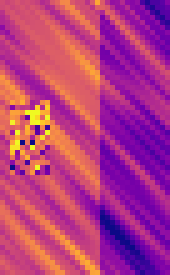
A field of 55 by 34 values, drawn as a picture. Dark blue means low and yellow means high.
The bottom right is the ninth with the lowest average. The top left is the smoothest part. The ninth with the highest average is the middle left. The values follow a bell shape. The grain runs diagonally down to the right. The left part is higher, up to a seam about 60% of the way across. In the middle left lies a patch that is rougher than the rest.
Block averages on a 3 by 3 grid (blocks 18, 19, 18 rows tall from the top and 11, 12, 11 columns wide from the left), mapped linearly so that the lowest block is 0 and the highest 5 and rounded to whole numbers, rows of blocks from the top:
4 4 1
5 4 1
4 3 0
